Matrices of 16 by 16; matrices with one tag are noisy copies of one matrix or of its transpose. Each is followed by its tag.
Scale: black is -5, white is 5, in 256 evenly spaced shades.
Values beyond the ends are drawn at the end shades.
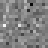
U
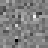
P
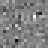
P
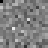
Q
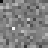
Q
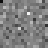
Q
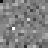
Q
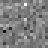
U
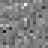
U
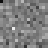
Q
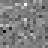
U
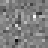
P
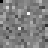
Q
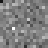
Q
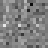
U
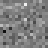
U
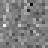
U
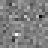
P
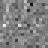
U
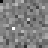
Q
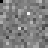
Q
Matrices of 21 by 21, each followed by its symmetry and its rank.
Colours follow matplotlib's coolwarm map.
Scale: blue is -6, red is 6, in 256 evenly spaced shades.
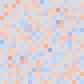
symmetric, full rank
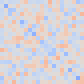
symmetric, full rank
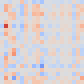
neither, rank three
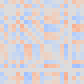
antisymmetric, rank two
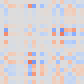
antisymmetric, rank two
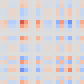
symmetric, rank one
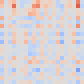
neither, rank three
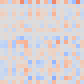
neither, rank three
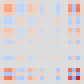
symmetric, rank one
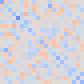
symmetric, full rank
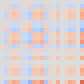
symmetric, rank one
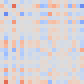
antisymmetric, rank two
